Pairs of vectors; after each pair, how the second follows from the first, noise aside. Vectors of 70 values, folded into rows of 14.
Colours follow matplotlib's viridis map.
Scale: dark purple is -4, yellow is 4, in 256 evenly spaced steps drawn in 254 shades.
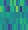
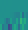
partly zeroed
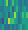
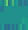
partly zeroed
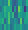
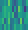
copied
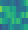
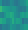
shrunk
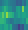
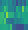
copied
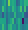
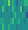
partly zeroed
